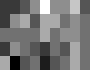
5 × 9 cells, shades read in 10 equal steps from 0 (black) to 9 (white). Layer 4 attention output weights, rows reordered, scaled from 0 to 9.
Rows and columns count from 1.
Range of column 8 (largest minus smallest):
2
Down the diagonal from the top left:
2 5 4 3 1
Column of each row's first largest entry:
5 3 5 8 1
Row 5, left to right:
6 0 3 4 1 3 4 6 4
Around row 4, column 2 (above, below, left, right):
4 0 2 4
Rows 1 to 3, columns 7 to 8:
5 7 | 4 5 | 5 5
